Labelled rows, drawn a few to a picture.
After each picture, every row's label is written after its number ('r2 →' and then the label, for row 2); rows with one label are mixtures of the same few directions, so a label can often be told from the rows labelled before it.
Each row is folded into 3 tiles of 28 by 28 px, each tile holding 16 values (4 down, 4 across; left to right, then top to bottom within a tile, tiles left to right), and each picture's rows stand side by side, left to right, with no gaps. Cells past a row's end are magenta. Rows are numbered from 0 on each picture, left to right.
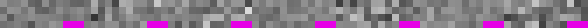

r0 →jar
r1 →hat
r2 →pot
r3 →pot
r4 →pot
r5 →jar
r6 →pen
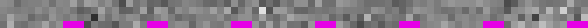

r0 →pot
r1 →jar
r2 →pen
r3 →jar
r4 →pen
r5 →pen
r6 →pen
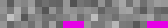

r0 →hat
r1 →jar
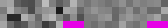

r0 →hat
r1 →pot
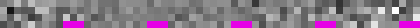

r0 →jar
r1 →hat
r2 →hat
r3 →pot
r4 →pen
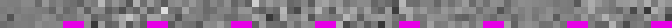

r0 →jar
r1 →pot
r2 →jar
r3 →pot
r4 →hat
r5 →pot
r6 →pot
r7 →pen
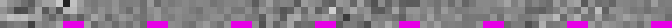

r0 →pen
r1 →hat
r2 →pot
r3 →pot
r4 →jar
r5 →jar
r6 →pot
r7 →jar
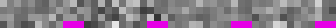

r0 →pot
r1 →jar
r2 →pen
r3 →pen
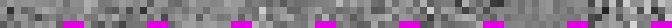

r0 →jar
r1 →pen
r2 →pen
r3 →jar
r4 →pot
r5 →jar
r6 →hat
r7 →hat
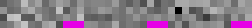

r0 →hat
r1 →pen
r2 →jar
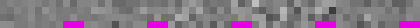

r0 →pen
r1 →jar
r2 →hat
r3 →pot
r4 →pen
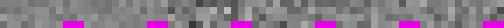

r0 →pen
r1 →jar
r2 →pen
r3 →jar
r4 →pen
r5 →pot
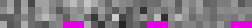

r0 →hat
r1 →pen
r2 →hat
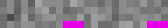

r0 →hat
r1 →pot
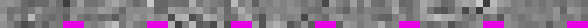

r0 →pen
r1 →pen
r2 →hat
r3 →pot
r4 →hat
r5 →pen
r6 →hat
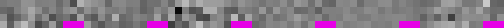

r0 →pot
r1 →pen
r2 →jar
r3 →jar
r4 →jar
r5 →pen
